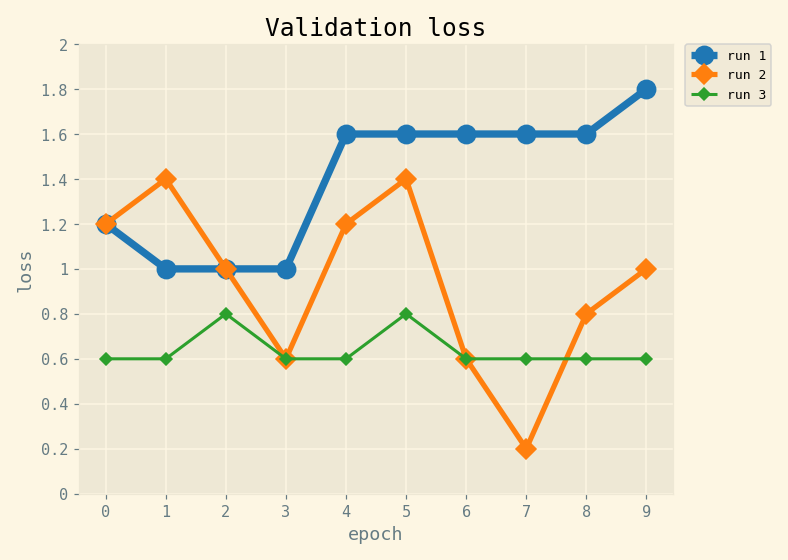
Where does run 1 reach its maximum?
9
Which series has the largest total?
run 1
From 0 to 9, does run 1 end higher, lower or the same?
higher
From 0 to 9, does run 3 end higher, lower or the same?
the same
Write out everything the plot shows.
Title: Validation loss
x-axis: epoch, ticks 0 1 2 3 4 5 6 7 8 9
y-axis: loss, ticks 0 0.2 0.4 0.6 0.8 1 1.2 1.4 1.6 1.8 2
Legend: run 1, run 2, run 3
Values:
run 1: 1.2 1 1 1 1.6 1.6 1.6 1.6 1.6 1.8
run 2: 1.2 1.4 1 0.6 1.2 1.4 0.6 0.2 0.8 1
run 3: 0.6 0.6 0.8 0.6 0.6 0.8 0.6 0.6 0.6 0.6
